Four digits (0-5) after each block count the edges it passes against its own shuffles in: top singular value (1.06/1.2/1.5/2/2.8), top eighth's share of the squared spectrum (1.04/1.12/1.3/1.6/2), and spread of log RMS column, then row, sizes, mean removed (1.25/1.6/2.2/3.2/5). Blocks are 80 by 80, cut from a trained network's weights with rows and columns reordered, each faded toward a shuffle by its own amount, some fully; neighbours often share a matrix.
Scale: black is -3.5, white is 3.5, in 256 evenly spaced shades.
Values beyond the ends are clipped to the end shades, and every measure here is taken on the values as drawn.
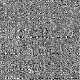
3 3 0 3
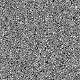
2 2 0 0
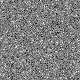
0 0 0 0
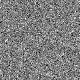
1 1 0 0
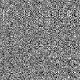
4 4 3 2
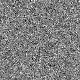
0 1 0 0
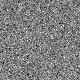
0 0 0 0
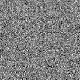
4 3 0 2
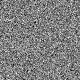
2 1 0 0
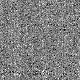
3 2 0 2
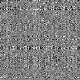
3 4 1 3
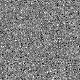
2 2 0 1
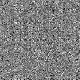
3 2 0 2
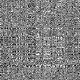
4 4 1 3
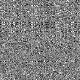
3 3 0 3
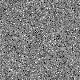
1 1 0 0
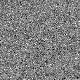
2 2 0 0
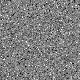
1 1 0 0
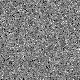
1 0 0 0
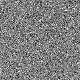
0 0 0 0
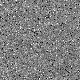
0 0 0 0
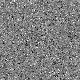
0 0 0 0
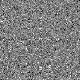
3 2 1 1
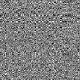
4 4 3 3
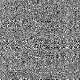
3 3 1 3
